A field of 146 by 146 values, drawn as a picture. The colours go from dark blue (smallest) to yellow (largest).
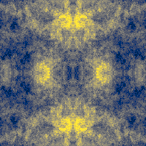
Stripes: none. Mirror symmetry: left to right and top to bottom. Odd rows or columns: none. Slope: none.
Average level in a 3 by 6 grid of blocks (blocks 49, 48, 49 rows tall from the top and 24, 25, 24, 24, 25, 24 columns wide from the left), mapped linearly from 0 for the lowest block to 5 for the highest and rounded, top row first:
125521 / 032230 / 125521
